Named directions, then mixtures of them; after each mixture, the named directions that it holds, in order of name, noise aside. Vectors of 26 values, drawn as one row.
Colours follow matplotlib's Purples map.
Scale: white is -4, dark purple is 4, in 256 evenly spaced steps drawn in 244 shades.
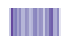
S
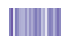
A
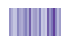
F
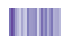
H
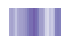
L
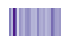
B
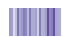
B, F, L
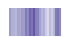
L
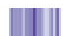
L, S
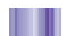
L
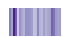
B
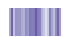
A, L, S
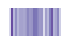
L, S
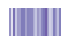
A, S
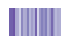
H
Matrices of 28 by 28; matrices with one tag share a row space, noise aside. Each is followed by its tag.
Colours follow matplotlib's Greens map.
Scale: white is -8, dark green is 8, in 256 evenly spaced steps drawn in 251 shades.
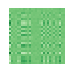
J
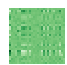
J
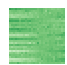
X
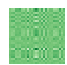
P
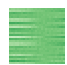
X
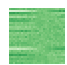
X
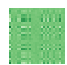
J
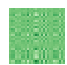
P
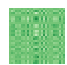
P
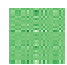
P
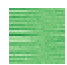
X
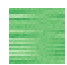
X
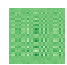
P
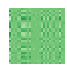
J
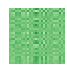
P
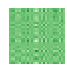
P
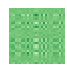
P
